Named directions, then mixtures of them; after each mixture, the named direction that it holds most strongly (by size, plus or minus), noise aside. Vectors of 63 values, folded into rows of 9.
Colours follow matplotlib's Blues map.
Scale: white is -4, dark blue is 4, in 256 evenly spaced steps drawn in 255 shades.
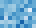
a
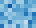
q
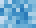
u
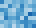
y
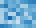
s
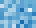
a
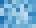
u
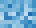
y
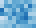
u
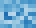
s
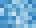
u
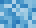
q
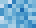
u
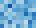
q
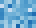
q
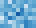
s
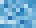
s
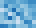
s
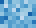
u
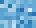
y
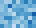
q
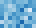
a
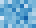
u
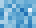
a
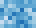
a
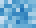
u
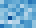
s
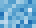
a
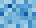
q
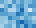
y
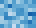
y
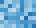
y
